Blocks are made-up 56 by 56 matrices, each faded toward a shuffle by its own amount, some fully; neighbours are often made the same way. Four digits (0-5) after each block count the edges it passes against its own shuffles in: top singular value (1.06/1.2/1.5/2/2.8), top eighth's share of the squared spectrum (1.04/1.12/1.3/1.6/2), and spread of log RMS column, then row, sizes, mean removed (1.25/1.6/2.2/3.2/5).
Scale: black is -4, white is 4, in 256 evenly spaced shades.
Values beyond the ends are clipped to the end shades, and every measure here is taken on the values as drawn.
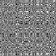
4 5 3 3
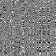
4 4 2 2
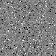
2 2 0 0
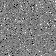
1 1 0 0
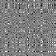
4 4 3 2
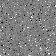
1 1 0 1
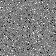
1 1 0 0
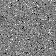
1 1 0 0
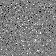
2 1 0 1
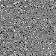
3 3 1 2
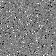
1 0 0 0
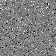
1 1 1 0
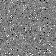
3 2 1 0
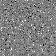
1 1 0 0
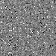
2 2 0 1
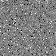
0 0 0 0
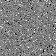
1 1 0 0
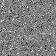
0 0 0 0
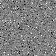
0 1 0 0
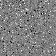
1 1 0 0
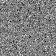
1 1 0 0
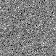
1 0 0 0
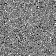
1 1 0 0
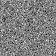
1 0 0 0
